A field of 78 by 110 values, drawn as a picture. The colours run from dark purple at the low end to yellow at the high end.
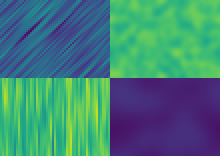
The table splits into 2 rows of 2 panels. Panel 1,1: low, slanting up to the right. Panel 1,2: high, blotchy, faint in contrast. Panel 2,1: high, streaked downward. Panel 2,2: very low, smooth, faint in contrast.
